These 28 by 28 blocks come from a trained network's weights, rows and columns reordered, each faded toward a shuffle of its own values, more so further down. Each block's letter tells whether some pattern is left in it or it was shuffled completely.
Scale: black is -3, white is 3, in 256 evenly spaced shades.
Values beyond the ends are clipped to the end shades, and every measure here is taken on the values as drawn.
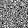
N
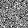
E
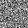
E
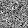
E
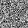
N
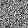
E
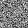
E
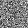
E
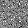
N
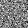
E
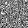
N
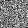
E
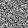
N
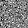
E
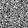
E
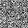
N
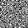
N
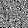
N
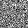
E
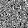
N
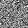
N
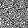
N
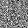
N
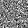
N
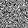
N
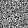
E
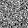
E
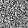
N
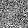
E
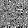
N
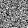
E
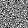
E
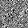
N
